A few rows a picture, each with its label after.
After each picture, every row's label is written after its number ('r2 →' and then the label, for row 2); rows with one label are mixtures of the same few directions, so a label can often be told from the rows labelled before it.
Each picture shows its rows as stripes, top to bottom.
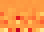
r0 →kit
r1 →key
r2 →kit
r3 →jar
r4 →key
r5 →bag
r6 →bag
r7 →bag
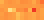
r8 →jar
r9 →jar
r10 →kit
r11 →key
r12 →key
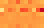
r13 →bag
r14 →key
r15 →jar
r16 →jar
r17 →kit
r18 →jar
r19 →bag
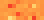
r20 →key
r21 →kit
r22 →bag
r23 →key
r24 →kit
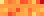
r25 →jar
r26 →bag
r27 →bag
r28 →kit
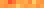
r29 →kit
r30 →key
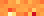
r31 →bag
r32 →jar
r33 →kit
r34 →kit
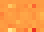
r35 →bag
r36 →kit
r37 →bag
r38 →jar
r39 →jar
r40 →key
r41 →kit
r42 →kit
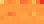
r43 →jar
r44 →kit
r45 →jar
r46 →kit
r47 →jar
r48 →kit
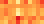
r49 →bag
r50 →jar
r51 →key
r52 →key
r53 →key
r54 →bag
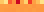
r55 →bag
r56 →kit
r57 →kit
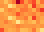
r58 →key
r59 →kit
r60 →jar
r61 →key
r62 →kit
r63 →key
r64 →key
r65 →jar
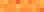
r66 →bag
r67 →key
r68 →jar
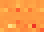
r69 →key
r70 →key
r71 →bag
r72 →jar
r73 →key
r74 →key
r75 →kit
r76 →jar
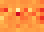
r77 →jar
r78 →bag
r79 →bag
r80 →key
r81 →jar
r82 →jar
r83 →bag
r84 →key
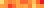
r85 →jar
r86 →kit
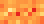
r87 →kit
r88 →jar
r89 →kit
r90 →bag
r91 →jar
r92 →bag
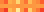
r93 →bag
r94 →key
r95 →bag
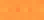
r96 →jar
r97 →bag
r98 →bag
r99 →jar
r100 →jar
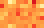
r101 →kit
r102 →jar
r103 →key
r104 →bag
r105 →jar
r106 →kit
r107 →kit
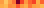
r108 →key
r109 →bag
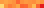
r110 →key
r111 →jar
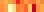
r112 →key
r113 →kit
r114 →kit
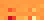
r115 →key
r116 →jar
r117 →kit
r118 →kit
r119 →kit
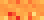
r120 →bag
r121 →kit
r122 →key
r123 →kit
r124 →bag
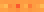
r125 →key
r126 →bag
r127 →bag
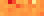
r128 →kit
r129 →key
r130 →kit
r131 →jar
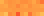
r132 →jar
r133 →bag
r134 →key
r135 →bag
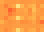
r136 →jar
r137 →key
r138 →kit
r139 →kit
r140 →key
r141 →jar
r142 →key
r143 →key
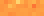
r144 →key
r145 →kit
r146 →jar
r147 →kit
